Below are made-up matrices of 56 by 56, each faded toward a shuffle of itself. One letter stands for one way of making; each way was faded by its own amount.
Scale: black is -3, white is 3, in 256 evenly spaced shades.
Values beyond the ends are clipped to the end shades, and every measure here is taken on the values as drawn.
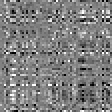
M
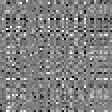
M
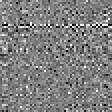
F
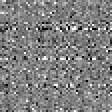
F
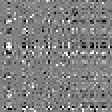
M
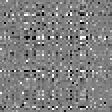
M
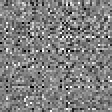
F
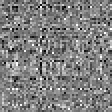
F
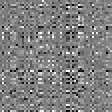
M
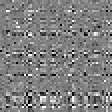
M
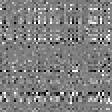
M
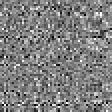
F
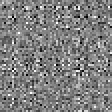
F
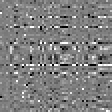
M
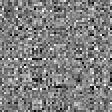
F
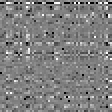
M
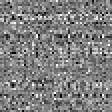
F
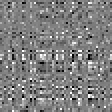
M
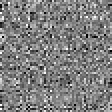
F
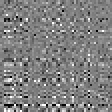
M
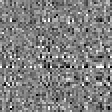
F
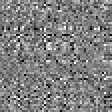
F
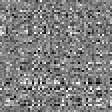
F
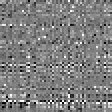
M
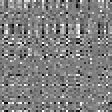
M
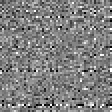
F
